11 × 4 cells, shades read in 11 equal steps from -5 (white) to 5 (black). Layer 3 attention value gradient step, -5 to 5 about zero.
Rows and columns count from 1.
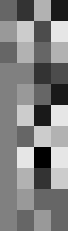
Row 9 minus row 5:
0 -1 2 -7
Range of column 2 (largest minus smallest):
7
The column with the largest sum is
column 3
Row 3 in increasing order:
-2 -2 1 1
